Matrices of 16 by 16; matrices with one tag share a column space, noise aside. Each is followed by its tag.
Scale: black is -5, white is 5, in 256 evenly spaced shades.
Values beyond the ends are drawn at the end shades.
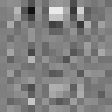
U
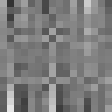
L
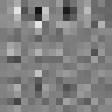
U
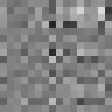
U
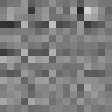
U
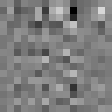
U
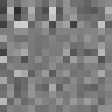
U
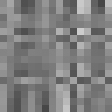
L
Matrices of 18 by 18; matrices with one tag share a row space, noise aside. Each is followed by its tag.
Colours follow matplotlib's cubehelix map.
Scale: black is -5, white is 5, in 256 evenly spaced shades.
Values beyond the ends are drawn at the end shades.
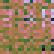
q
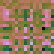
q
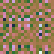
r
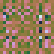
r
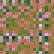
r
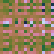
q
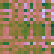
q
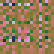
r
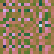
r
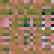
q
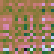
q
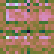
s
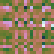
q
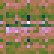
s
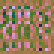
r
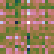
s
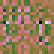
r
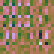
r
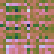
s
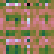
s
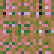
r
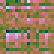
s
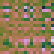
q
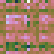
s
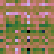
s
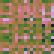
q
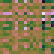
q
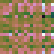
q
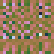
r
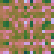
q
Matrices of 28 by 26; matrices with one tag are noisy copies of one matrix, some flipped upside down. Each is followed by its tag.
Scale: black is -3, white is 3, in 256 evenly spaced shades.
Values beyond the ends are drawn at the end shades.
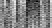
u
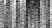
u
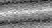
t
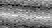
t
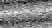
t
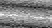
t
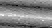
t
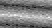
t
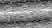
t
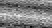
t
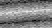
t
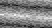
t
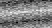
t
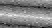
t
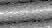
t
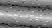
t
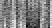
u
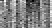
u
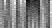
u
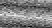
t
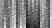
u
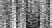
u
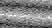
t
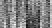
u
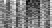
u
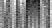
u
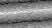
t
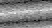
t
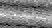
t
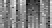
u
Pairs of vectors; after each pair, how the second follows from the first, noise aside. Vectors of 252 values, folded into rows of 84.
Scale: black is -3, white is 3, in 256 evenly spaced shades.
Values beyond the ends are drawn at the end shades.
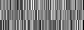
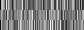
reversed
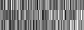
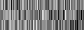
negated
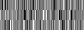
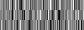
reversed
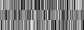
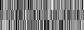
reversed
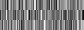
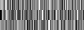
reversed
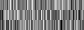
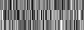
negated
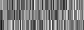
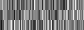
copied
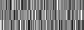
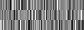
copied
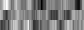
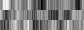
copied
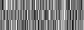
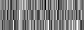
reversed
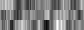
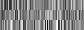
sign-scrambled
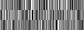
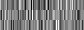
sign-scrambled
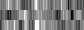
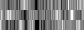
negated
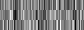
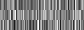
sign-scrambled
